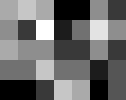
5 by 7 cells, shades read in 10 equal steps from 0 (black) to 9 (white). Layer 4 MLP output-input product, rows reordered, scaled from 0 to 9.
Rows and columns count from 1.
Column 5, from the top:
0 4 2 4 6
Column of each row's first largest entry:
2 3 1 3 4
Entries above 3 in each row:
4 5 4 5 2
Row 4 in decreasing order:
7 4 4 4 4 3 1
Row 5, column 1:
0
